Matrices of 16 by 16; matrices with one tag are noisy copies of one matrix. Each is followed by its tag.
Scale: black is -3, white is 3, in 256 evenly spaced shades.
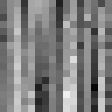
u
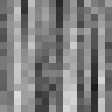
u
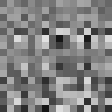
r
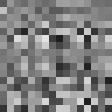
r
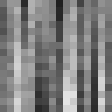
u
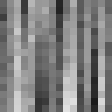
u
